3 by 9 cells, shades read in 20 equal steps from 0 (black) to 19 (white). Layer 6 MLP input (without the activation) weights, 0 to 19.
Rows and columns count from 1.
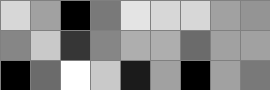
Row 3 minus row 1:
-16 -4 19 6 -15 -4 -16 0 -2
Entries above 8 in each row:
8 7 5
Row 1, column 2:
12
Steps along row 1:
down down up up down same down down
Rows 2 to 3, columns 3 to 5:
4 10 13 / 19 15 2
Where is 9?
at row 1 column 4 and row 3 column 9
